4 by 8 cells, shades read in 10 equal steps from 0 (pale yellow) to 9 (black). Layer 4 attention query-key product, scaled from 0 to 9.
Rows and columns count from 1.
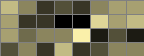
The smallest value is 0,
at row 3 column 5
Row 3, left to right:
3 5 4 4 0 8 6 8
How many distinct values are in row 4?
4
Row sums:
36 41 38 40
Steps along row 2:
up same up same down up down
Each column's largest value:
6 7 7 9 9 8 6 8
